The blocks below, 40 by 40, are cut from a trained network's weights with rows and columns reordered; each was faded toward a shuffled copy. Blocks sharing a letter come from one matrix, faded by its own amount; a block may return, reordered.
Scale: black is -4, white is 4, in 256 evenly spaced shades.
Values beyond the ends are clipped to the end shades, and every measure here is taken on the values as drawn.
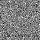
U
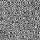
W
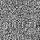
W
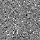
U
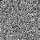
U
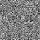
W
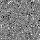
U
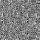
W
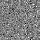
U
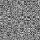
W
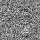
W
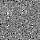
U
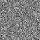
W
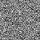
W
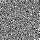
U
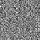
W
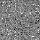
U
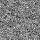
U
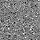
U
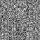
W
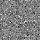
U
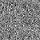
W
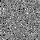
U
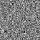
W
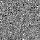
U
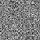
W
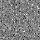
U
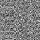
W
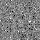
U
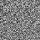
W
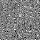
U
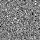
U
